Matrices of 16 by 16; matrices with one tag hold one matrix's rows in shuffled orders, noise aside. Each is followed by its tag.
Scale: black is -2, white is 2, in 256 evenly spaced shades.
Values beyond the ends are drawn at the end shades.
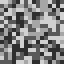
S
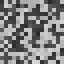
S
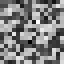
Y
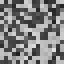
S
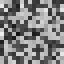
S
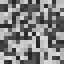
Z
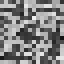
Y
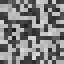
Z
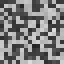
S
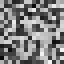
S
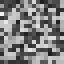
Y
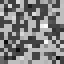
S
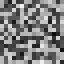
S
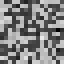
Z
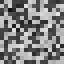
S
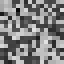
Z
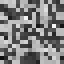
Z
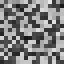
S
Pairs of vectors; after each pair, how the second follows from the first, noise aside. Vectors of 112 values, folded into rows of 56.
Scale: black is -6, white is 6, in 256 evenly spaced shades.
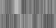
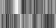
scaled up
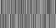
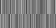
negated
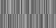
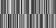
scaled up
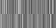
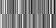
scaled up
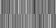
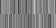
negated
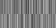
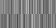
negated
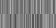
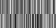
scaled up
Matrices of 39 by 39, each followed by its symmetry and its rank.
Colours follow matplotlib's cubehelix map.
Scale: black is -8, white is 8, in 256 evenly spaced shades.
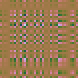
symmetric, rank one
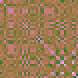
symmetric, rank five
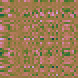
neither, rank three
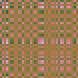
symmetric, rank one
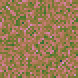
symmetric, full rank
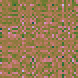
neither, rank five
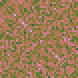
symmetric, full rank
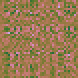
neither, rank five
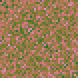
symmetric, full rank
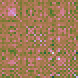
symmetric, rank five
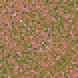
symmetric, full rank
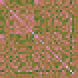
symmetric, rank five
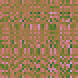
neither, rank three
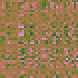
neither, rank five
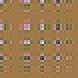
symmetric, rank one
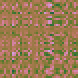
neither, rank three
